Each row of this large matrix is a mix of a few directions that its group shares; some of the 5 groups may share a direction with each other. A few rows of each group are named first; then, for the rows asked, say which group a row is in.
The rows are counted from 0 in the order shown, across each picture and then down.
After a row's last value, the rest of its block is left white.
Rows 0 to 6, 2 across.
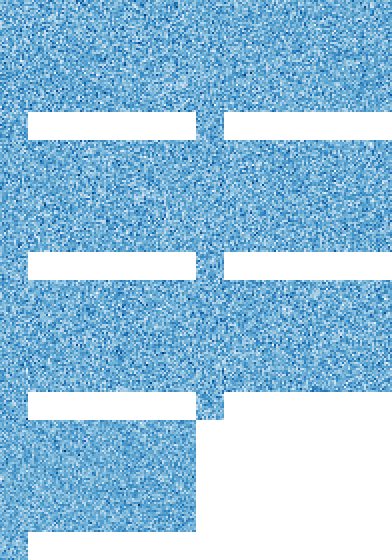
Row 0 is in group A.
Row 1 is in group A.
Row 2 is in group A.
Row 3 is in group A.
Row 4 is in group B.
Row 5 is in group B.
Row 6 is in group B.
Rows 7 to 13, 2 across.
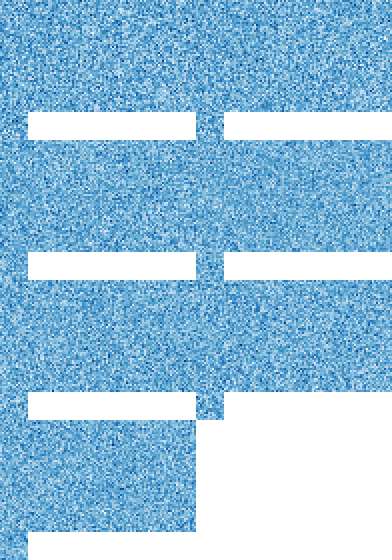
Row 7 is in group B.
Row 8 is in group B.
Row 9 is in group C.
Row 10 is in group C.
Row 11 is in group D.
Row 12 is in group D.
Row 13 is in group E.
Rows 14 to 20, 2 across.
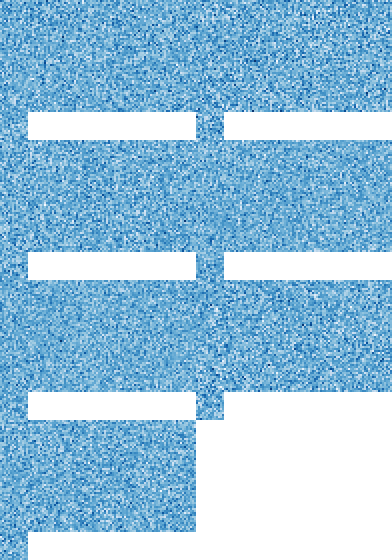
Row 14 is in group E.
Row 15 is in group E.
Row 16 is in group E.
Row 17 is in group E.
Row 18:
A
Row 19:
B
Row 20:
D
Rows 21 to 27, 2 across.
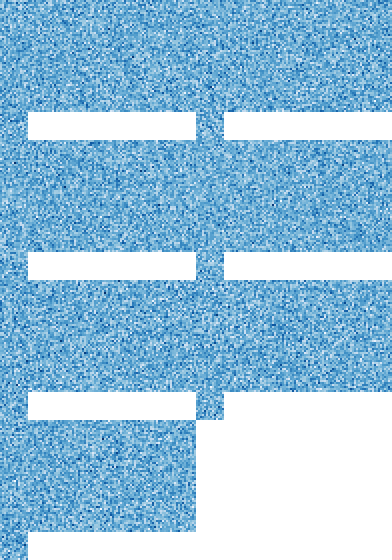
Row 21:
D
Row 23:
C
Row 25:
A
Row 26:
A
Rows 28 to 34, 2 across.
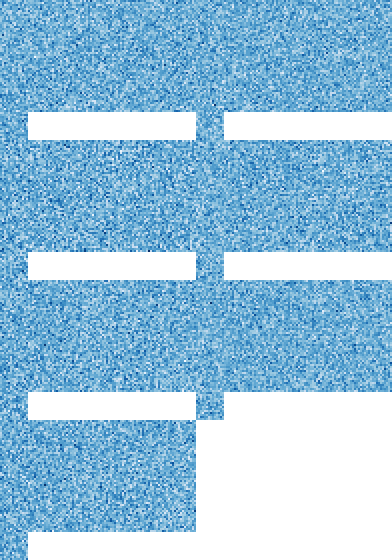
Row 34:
B
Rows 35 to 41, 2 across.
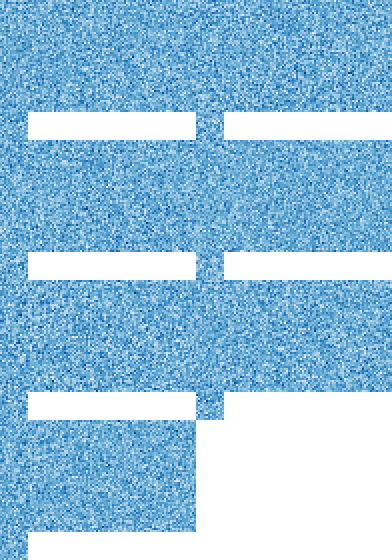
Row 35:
D
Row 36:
B
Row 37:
D
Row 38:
A
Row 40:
D
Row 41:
A
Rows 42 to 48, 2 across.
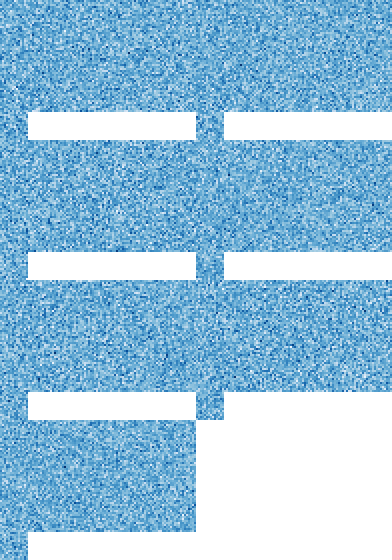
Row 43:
D
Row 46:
A
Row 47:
E
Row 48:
C
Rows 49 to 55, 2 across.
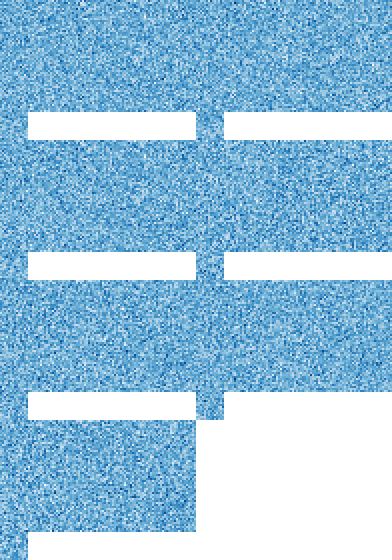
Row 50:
E
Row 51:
A
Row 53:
A
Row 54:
A
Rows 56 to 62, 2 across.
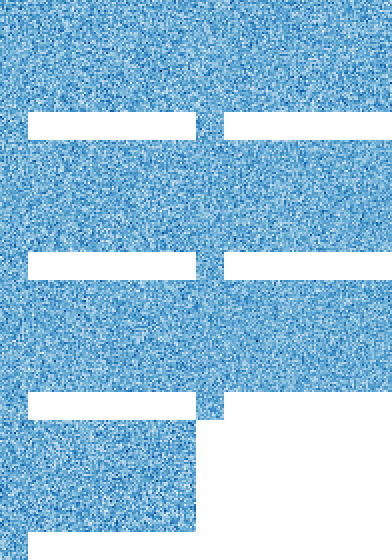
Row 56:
D
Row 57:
C
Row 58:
D
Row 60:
B
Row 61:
A
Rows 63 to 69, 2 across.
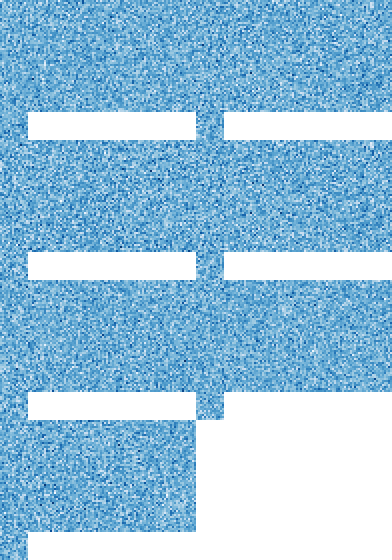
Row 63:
E
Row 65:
A
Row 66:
A
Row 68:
B
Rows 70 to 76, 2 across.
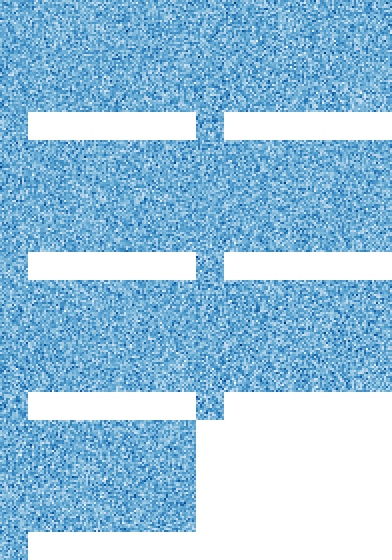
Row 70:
C
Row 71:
E
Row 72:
E
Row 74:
A
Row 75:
D
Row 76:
A
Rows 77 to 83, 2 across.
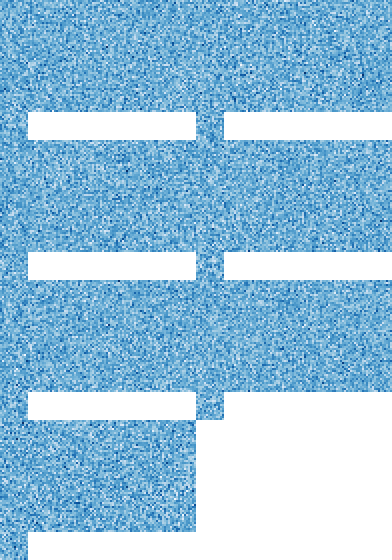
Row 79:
C
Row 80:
D
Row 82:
D
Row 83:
C
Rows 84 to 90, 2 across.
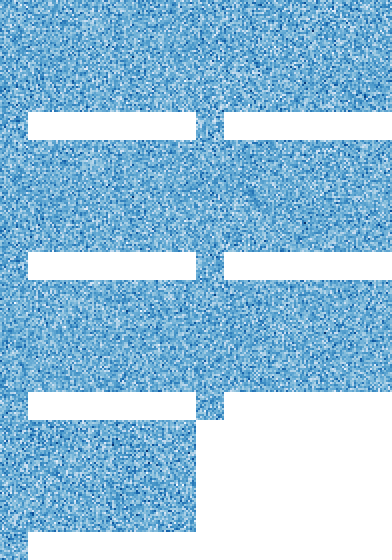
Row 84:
D
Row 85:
E
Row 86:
D
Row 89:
A
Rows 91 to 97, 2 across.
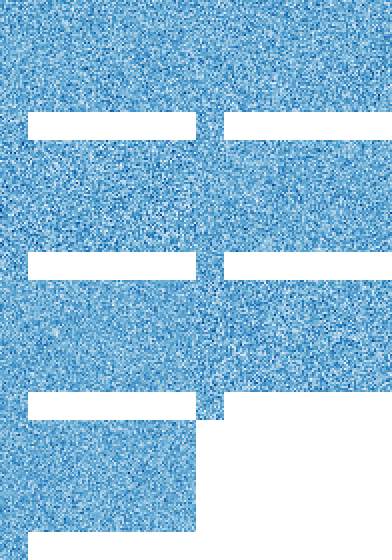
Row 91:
D
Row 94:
B
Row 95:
E
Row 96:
A
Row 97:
A
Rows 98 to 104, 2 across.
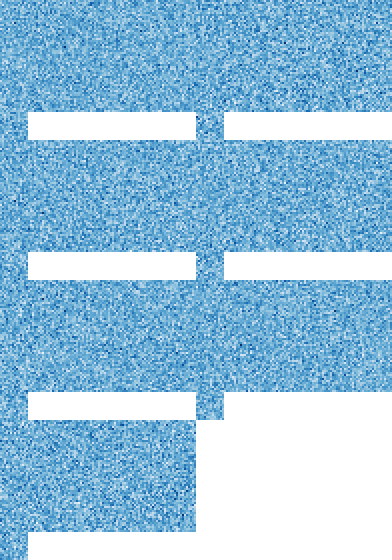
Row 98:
C
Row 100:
B
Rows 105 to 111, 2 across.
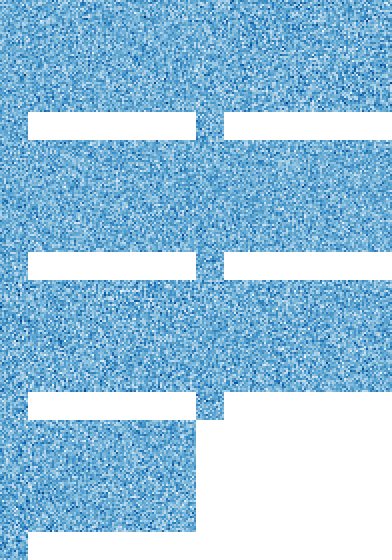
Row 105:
A
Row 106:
C
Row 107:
C
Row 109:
E
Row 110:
D
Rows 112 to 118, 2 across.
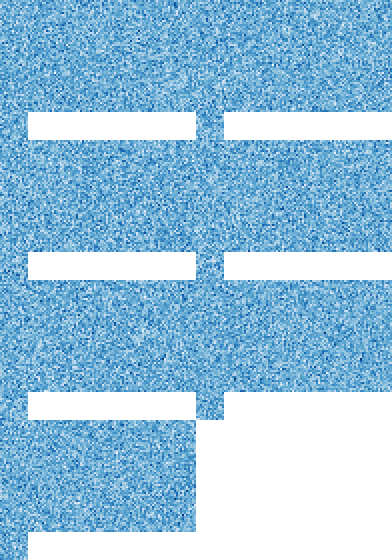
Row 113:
B
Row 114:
B
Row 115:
D
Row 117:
A
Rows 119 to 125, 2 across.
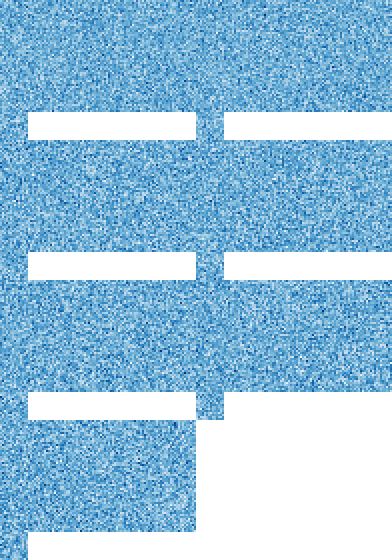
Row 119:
D
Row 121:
B
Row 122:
B
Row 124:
C
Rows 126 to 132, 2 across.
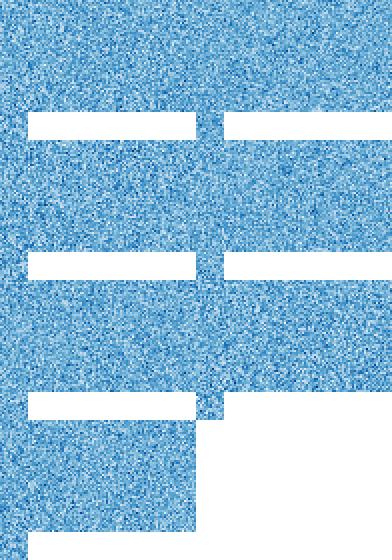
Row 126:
D
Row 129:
B
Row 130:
D
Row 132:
B
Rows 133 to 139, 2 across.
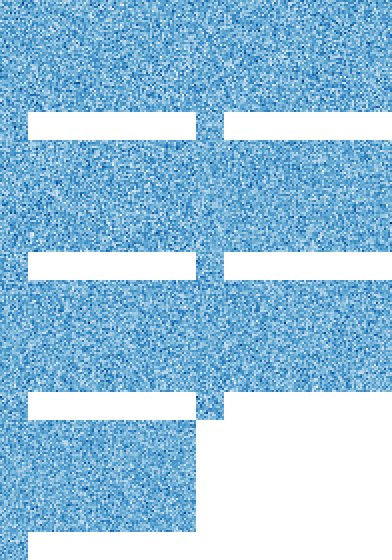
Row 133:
C
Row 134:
B
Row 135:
E
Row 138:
D
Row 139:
D
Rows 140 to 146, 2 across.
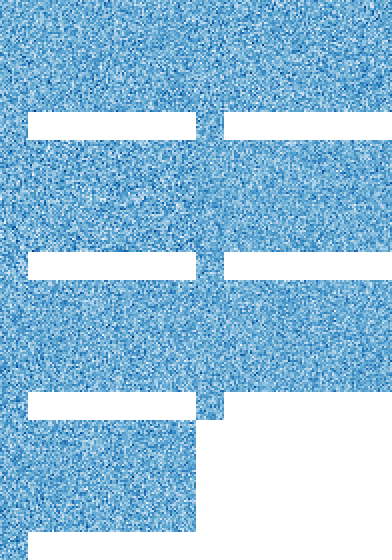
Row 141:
A
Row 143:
C
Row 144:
D
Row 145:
A
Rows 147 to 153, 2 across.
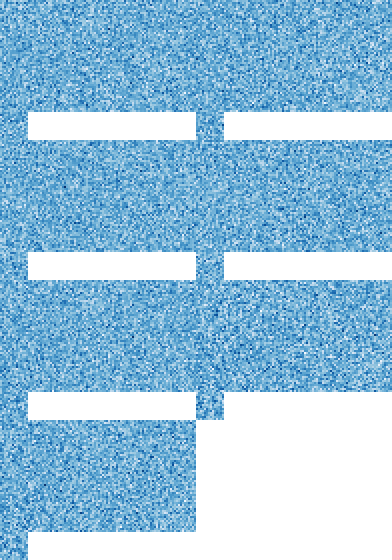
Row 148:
B
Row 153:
D
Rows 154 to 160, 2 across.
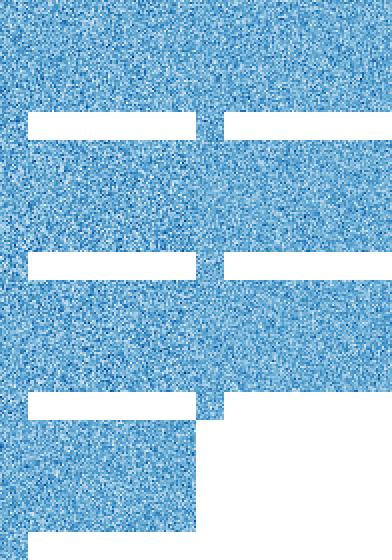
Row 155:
A
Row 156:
D
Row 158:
D
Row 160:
E
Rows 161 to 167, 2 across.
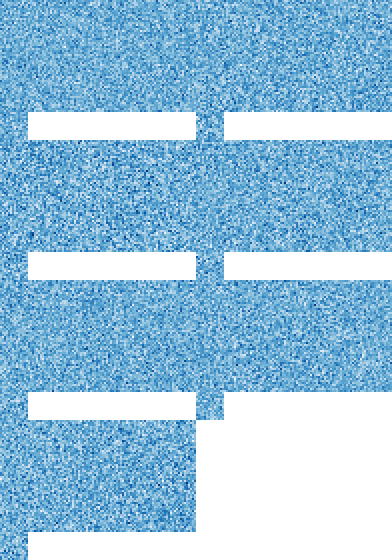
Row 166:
A
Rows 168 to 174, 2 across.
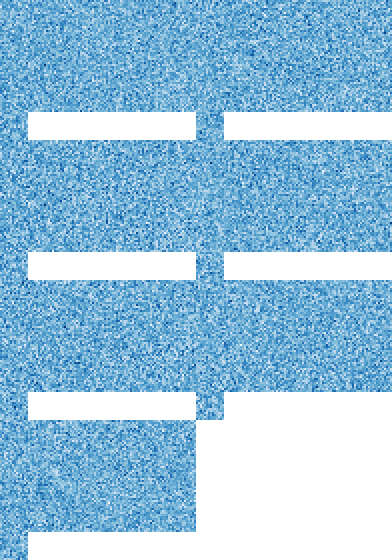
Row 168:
A
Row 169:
E
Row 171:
C
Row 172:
C
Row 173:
D
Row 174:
E
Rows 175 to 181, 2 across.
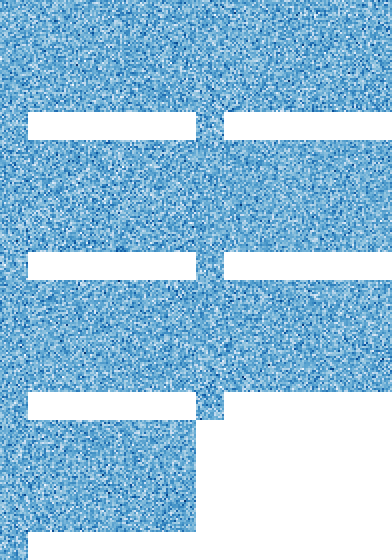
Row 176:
E
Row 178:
E
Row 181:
A
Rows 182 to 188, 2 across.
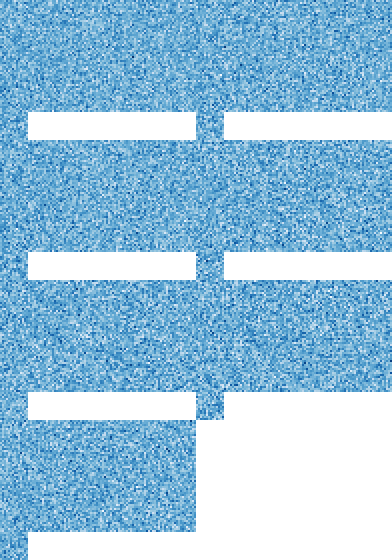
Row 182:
D
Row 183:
A
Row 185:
D
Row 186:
B
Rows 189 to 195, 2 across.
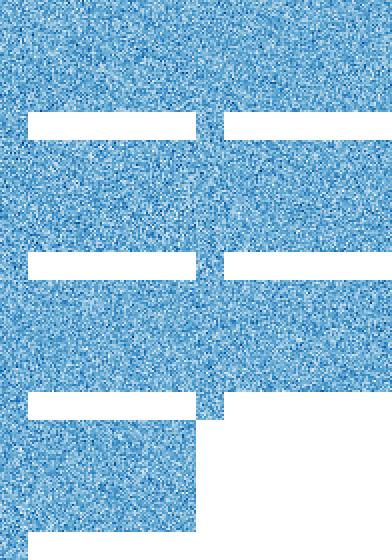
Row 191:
C
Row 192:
E
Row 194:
E
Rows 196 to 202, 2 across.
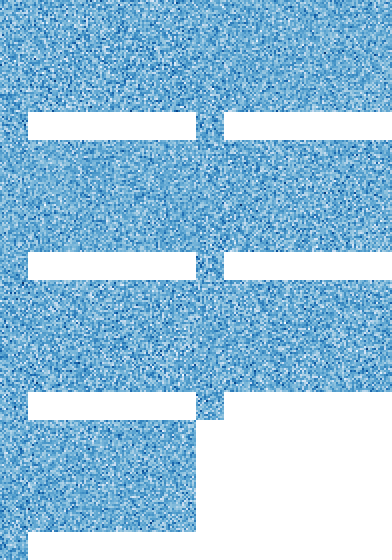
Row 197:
E
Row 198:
A
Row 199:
D
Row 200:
C
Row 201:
D
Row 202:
B
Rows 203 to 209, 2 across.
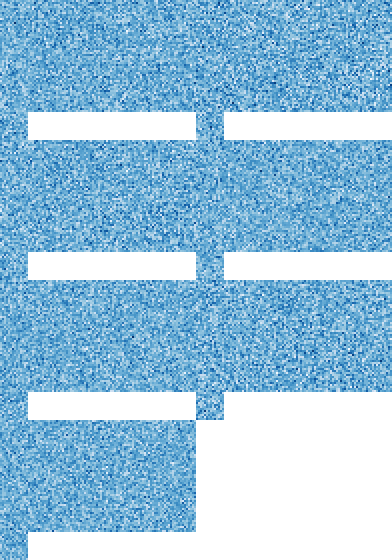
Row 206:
E
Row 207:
D
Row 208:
B
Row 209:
B
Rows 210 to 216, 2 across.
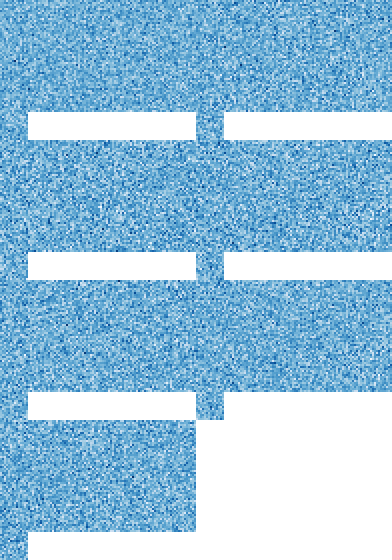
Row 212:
B
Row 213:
C
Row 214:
A
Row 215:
C
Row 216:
D
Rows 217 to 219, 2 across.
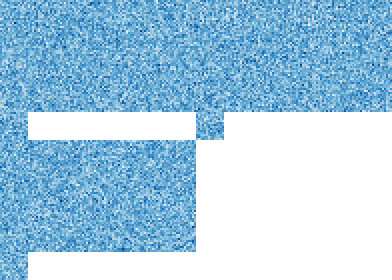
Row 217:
C
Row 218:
E
